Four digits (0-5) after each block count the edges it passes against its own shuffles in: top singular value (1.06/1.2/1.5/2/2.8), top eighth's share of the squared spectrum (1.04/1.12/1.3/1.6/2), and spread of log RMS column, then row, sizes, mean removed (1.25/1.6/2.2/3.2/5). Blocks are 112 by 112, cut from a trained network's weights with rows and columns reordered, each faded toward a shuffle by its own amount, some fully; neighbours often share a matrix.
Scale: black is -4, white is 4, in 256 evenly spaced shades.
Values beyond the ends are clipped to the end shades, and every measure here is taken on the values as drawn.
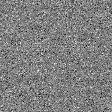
2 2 1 0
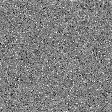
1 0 0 0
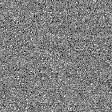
2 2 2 0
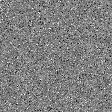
0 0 0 0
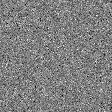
0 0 0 0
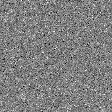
1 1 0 0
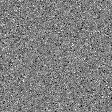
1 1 0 0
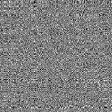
4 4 2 3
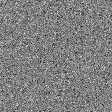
0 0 0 0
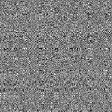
4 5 3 3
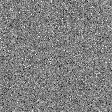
0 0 0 0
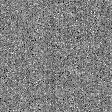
1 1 0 0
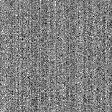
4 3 0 2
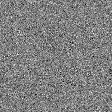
2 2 0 1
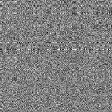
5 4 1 3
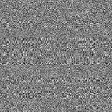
4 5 2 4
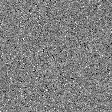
0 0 0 0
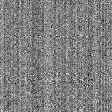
4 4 0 3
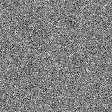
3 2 0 1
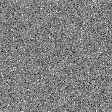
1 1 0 0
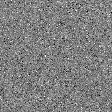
1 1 0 0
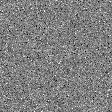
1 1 0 0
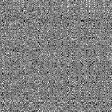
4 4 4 2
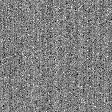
3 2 0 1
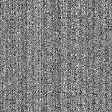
4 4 1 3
